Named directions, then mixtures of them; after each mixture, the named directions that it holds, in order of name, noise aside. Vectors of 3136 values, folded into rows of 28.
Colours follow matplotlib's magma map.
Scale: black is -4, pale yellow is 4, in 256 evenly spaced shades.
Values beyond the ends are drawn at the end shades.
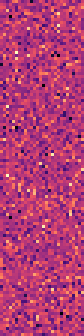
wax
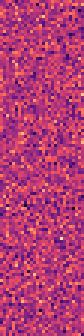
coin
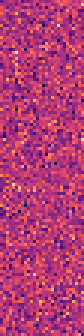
coin, wax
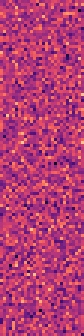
coin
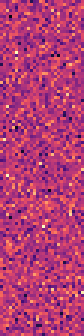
wax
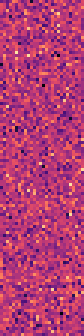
wax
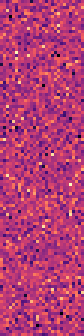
wax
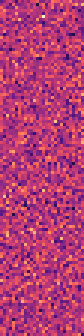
coin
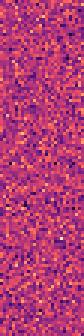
coin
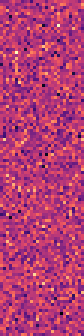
coin, wax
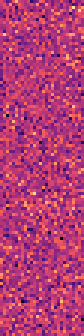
coin, wax
